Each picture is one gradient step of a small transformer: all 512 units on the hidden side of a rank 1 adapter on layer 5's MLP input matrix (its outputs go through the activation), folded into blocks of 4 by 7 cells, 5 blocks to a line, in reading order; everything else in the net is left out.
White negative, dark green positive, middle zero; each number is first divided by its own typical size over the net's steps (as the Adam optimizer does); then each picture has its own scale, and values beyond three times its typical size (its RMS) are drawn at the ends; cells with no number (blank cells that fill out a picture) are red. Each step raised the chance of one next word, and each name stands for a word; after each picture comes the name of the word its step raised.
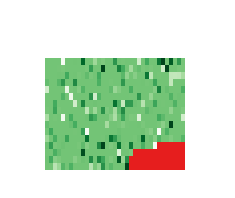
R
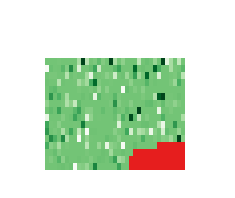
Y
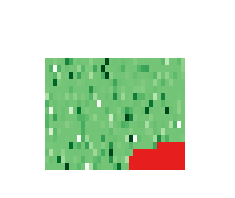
Y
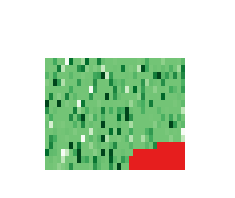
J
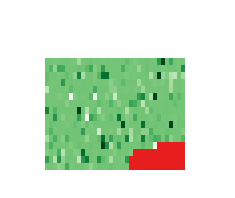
R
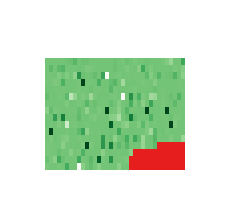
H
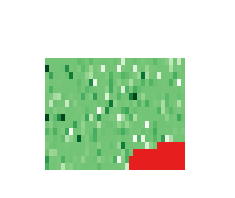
R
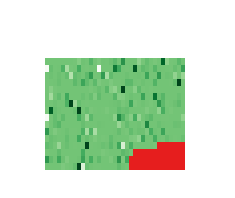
R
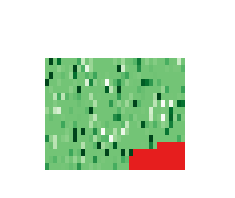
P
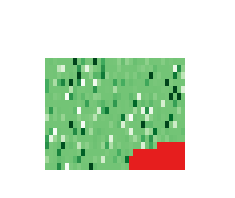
P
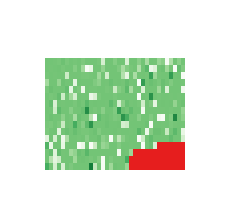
P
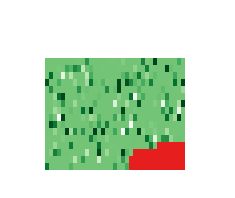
P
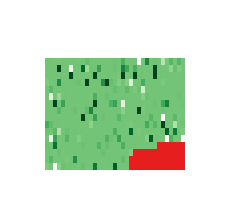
H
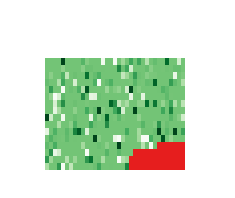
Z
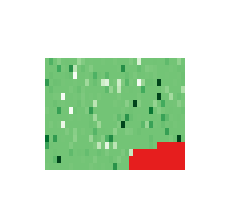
Y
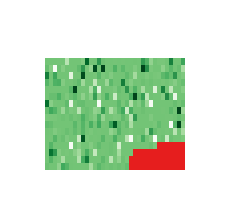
Z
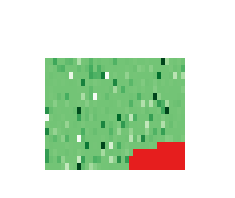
R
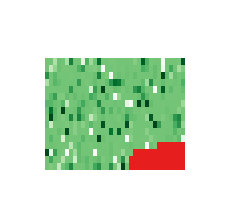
J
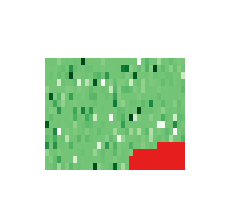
Y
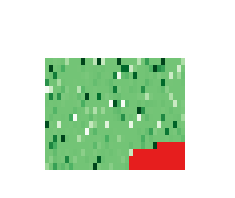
Y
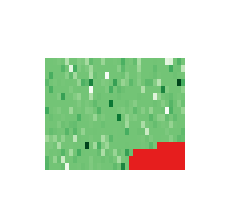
R
